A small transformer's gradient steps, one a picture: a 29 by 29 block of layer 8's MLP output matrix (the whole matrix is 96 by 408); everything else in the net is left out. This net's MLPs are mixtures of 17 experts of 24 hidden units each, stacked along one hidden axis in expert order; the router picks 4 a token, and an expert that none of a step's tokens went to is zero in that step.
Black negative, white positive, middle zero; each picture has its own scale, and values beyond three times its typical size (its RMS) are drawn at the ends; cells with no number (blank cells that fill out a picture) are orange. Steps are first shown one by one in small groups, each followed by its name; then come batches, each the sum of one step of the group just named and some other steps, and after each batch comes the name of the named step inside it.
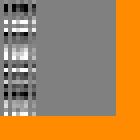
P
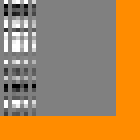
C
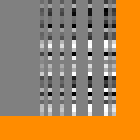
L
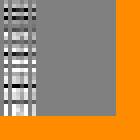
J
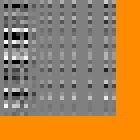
P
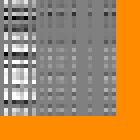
J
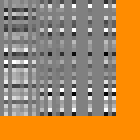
J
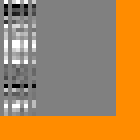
C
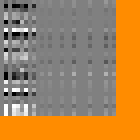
P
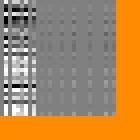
J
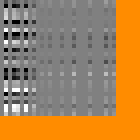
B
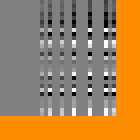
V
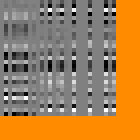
V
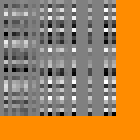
B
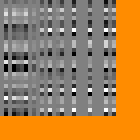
V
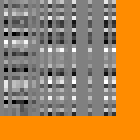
B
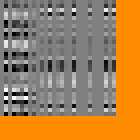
B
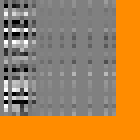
B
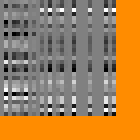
B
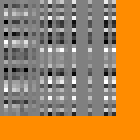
B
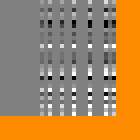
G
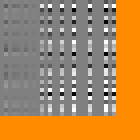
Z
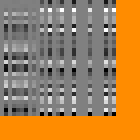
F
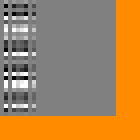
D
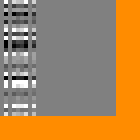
D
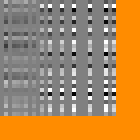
Z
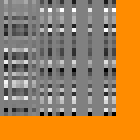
F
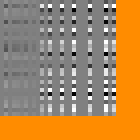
Z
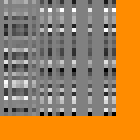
F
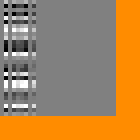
D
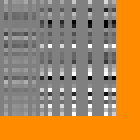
G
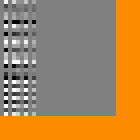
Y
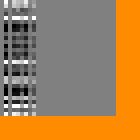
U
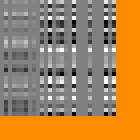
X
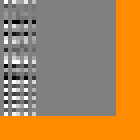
Y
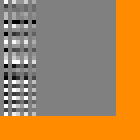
Y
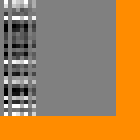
U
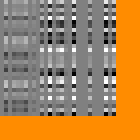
X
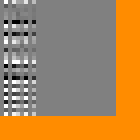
Y
